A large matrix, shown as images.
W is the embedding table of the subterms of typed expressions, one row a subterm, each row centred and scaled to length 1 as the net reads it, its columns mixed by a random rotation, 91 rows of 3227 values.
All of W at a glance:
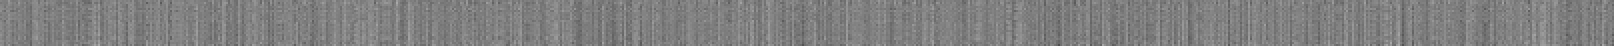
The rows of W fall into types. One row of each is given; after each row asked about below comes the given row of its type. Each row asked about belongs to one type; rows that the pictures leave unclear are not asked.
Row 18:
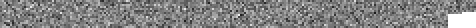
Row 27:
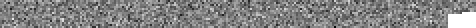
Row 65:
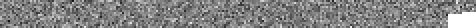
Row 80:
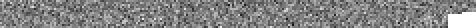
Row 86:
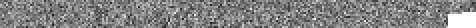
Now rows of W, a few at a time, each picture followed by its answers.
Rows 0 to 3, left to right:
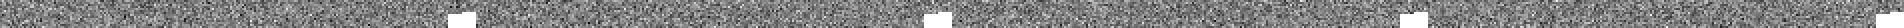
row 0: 18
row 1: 65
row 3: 18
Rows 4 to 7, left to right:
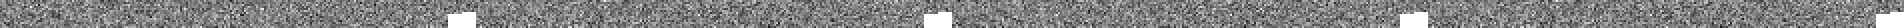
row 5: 18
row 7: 18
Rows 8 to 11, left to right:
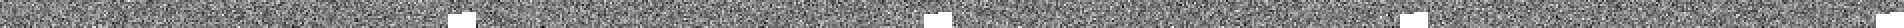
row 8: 18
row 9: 27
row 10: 80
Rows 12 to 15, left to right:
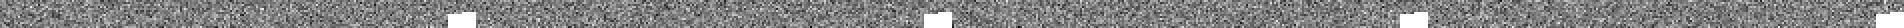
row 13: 27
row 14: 27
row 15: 65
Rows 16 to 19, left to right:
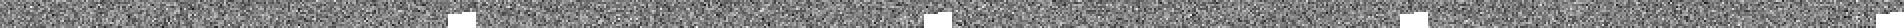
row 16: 86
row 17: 80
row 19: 80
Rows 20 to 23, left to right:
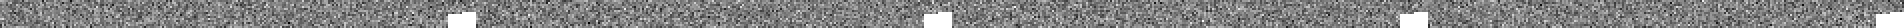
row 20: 65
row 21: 65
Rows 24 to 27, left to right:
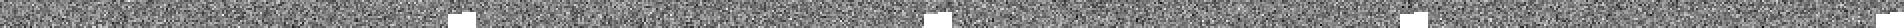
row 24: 18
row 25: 86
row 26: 18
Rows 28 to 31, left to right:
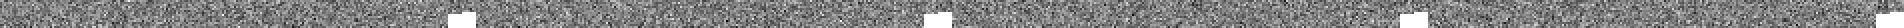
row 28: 18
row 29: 86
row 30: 65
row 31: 18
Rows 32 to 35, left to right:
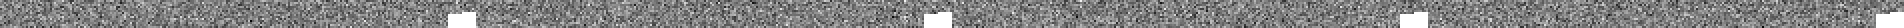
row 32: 65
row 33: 80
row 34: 18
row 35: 27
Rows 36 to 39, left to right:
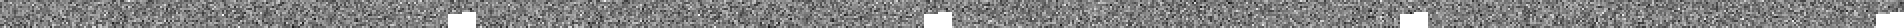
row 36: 18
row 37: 18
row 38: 80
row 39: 86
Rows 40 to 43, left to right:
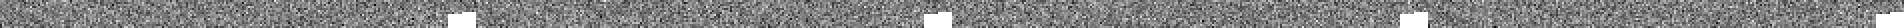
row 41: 18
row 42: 65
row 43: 27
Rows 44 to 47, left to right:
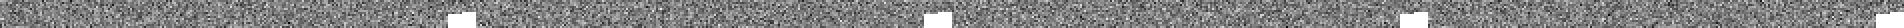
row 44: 65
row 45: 18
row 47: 65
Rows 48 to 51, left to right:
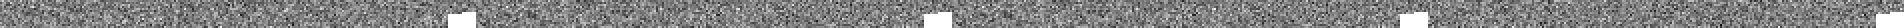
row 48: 80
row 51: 65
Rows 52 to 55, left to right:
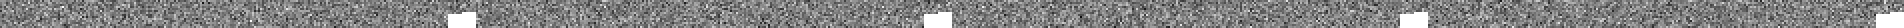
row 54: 86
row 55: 65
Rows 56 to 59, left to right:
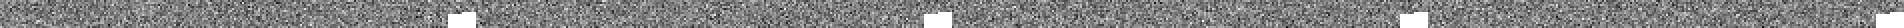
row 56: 80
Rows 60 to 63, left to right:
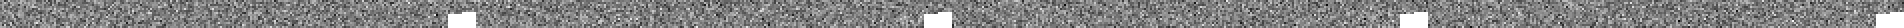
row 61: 80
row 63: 86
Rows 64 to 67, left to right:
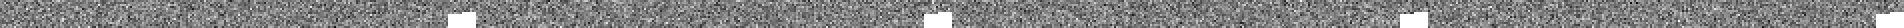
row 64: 27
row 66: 80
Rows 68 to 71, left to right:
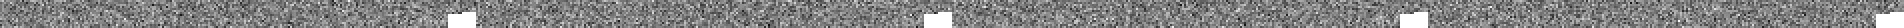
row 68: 80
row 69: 80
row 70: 80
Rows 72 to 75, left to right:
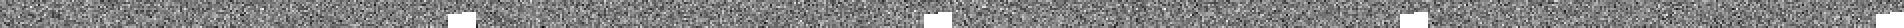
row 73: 27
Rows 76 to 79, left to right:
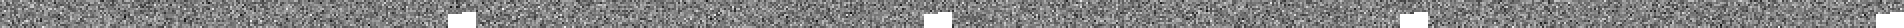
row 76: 18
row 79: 65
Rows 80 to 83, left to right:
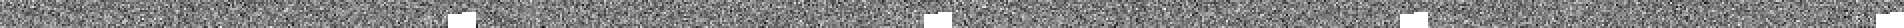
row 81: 27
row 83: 80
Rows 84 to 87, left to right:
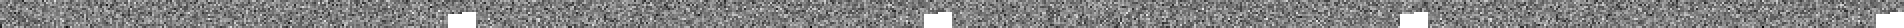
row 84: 27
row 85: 27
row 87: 27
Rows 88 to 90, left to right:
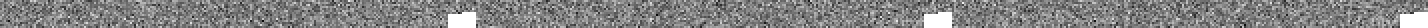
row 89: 65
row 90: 80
